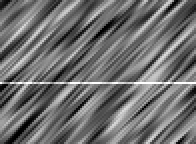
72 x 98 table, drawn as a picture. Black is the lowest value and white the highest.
Streaks slant up to the right. The histogram is bell-shaped. Row 42 stands out from the rest. There is no overall slope. Neither half mirrors the other. The middle right is the ninth with the highest average.
